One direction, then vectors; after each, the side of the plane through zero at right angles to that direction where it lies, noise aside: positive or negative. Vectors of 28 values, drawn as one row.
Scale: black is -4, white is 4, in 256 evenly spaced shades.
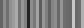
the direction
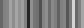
positive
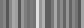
positive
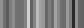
negative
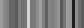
negative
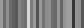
negative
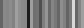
positive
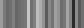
negative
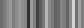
positive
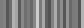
positive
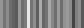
negative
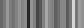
positive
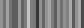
negative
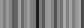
negative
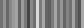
positive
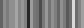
positive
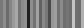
positive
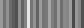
negative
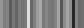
negative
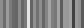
negative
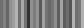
positive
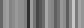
positive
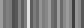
negative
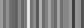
negative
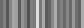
positive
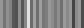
negative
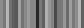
negative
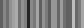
positive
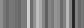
negative
